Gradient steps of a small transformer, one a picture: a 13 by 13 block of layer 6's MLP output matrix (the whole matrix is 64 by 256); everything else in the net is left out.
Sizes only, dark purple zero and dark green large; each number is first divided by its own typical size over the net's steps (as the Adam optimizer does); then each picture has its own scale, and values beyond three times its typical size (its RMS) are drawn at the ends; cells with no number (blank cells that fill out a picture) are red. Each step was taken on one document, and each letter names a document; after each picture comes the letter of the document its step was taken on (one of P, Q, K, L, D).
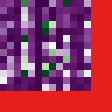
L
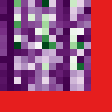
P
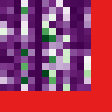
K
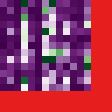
L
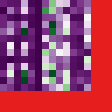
K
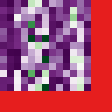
P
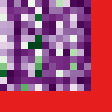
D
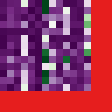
L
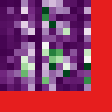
L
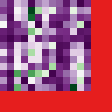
P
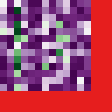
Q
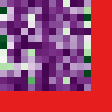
D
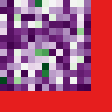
P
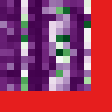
K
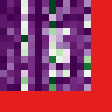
K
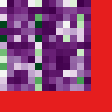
D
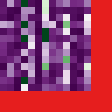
L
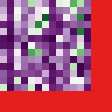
P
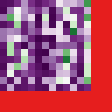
Q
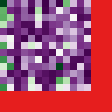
D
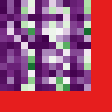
K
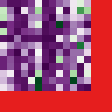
D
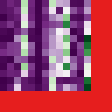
K
